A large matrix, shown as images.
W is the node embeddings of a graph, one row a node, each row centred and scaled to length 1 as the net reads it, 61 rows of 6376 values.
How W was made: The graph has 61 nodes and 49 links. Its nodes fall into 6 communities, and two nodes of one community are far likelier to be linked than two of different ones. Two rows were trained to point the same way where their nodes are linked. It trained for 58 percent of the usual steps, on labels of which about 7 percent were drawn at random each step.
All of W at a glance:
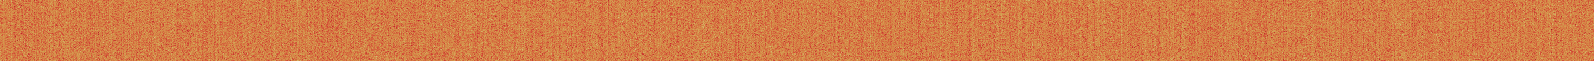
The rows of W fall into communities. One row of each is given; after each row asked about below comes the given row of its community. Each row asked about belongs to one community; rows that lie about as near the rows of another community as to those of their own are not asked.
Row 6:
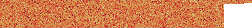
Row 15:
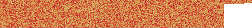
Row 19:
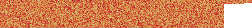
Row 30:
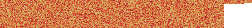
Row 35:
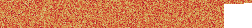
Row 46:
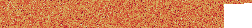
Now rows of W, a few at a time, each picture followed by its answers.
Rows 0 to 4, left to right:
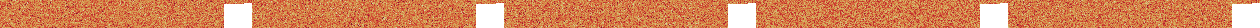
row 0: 19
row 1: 19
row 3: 46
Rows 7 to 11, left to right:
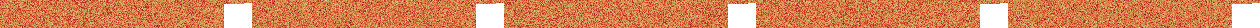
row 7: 46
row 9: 15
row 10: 19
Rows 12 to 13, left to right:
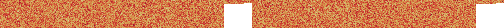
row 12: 15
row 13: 6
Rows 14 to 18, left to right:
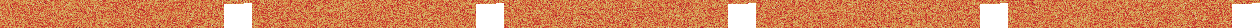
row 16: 30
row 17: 15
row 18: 15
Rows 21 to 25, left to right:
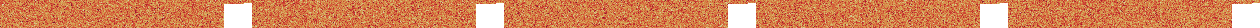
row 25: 46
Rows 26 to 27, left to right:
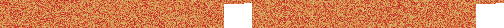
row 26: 15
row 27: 6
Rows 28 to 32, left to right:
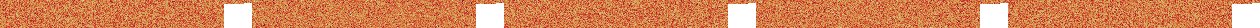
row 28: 15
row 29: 35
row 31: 19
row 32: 15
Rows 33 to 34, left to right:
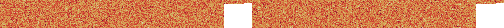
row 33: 15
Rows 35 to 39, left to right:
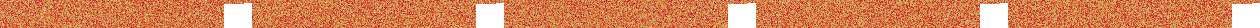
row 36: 6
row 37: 46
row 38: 6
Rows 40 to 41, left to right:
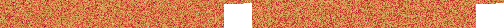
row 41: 6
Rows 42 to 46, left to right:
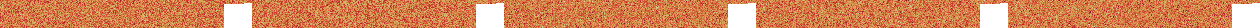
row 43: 6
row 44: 6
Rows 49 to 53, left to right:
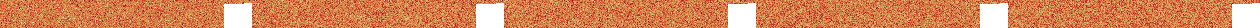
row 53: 19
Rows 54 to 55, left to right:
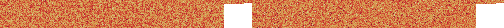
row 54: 19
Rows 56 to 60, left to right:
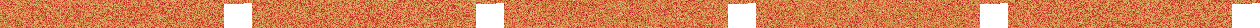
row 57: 19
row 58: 46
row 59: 6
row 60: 19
